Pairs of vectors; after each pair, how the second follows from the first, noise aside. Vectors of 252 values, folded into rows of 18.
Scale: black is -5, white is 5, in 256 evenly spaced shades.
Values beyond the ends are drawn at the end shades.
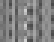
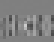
partly zeroed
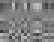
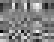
scaled up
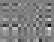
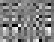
scaled up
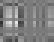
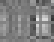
reversed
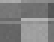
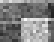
scaled up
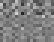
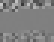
partly zeroed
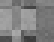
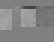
partly zeroed
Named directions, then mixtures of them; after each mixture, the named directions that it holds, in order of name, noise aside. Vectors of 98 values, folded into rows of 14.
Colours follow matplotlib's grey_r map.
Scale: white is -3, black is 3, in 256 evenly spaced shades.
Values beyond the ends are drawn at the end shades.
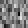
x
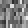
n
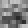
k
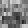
k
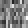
n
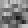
k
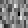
x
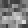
k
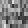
k, n, x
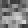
k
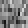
k, n, x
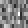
x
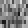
k, n, x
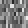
n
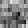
k, x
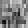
k, n, x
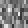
x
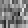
k, n, x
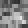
k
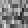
k, n, x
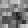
k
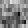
k, x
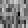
k, x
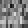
k, n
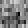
k, x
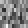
k, n, x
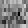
k, n, x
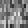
k, n, x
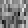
k, n, x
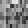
k, n
